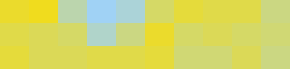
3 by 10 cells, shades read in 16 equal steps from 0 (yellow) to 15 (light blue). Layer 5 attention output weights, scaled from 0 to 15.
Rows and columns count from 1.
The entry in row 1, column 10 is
7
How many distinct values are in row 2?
7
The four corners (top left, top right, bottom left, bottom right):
1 7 2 7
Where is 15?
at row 1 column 4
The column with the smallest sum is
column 1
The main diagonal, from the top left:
1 4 4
